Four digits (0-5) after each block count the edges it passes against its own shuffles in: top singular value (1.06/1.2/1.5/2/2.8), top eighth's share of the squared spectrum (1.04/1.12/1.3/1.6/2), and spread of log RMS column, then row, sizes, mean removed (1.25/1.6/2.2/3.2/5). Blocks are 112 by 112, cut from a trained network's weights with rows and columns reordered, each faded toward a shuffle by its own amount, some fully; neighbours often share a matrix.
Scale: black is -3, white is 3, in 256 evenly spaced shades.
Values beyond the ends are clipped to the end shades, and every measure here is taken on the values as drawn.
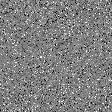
2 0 0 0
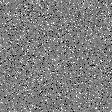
0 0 0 0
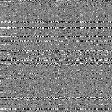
5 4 1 4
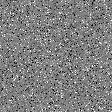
0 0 0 0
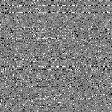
4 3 0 3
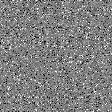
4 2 0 2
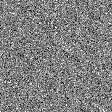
1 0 0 0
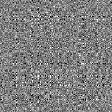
4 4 3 3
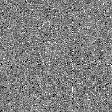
3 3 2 2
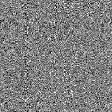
4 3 2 2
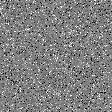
0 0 0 0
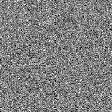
4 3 1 1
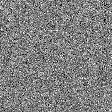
2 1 0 0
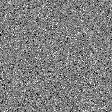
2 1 0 0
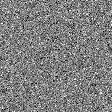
1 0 0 0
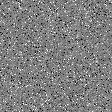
1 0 0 0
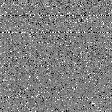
4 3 0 2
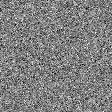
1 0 0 0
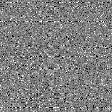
4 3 0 3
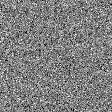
2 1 0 0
